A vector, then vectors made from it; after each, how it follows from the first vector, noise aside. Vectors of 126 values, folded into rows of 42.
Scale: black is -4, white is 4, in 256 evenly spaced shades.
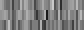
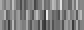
sign-scrambled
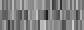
sign-scrambled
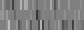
partly zeroed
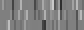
partly zeroed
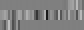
partly zeroed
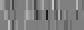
partly zeroed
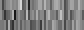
wrapped around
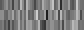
sign-scrambled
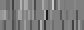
partly zeroed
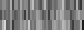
wrapped around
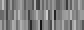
wrapped around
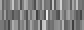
sign-scrambled
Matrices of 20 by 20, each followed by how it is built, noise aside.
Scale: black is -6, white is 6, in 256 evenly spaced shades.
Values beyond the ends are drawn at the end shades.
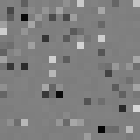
sparse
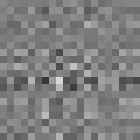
low rank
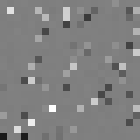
sparse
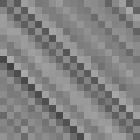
Toeplitz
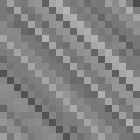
Toeplitz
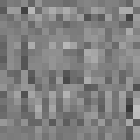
low rank
